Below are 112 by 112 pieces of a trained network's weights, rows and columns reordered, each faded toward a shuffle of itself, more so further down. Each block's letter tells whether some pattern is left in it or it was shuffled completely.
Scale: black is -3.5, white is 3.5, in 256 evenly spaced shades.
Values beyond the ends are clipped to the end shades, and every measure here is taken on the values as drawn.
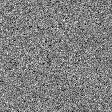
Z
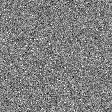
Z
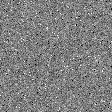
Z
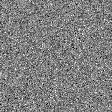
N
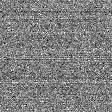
N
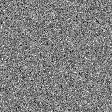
Z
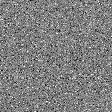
N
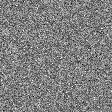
Z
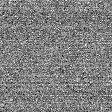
N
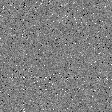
N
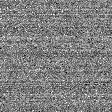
N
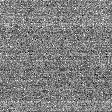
N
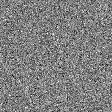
N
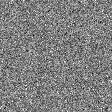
Z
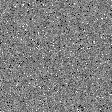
Z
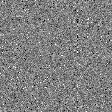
N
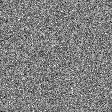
Z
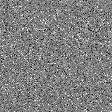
N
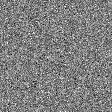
Z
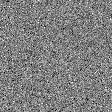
Z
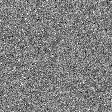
Z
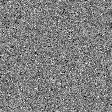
N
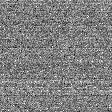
N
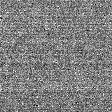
N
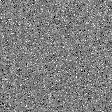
Z
